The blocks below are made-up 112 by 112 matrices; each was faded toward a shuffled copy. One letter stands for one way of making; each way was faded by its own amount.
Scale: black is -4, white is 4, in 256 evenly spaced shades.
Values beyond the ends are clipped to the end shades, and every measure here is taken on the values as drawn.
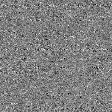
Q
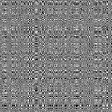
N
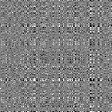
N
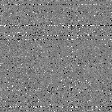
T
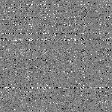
T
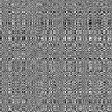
N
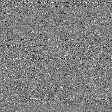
Q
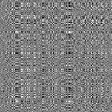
N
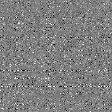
T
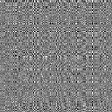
N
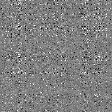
T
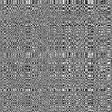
N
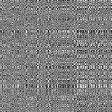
N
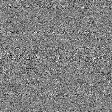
Q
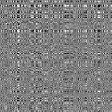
N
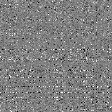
T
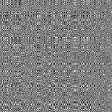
N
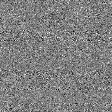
Q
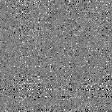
T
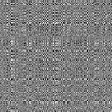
N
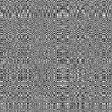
N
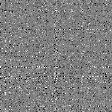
T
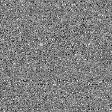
Q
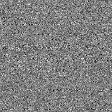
Q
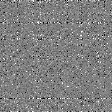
T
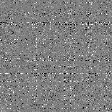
T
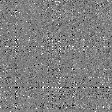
T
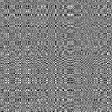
N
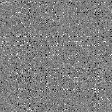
T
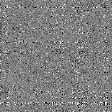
T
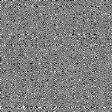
T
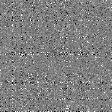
T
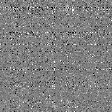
T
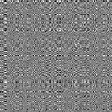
N
